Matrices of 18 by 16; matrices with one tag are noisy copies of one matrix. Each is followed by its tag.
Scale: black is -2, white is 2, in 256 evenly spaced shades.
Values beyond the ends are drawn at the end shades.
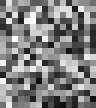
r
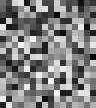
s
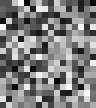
s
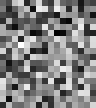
s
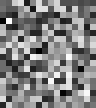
s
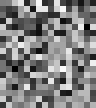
s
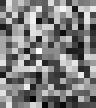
r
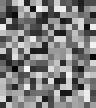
s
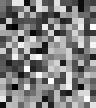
s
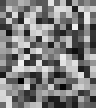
r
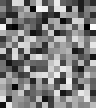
s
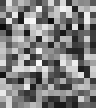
r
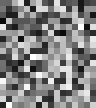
s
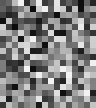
s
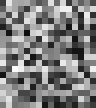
r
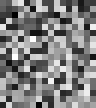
s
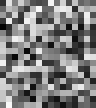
r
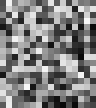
r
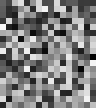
s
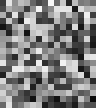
r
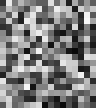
r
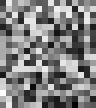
r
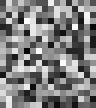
r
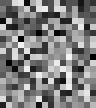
s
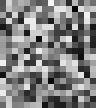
r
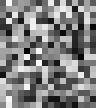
r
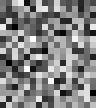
s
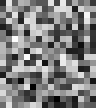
r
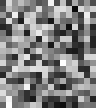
r
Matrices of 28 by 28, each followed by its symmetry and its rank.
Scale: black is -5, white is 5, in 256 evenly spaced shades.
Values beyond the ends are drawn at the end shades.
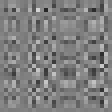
neither, rank two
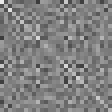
symmetric, rank five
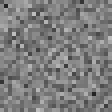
symmetric, full rank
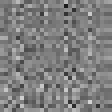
neither, rank five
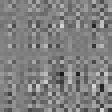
neither, rank three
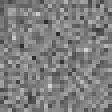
symmetric, full rank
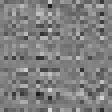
neither, rank three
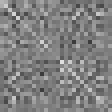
symmetric, rank five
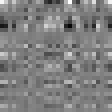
neither, rank two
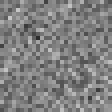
symmetric, full rank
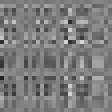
neither, rank two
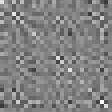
symmetric, rank five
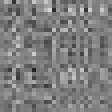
neither, rank three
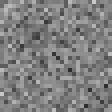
symmetric, full rank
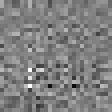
neither, rank five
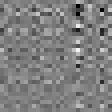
neither, rank three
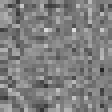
neither, rank five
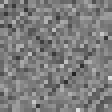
symmetric, full rank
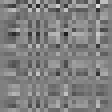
neither, rank two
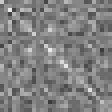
symmetric, rank five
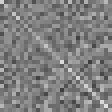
symmetric, rank five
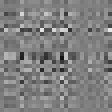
neither, rank two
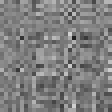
neither, rank five
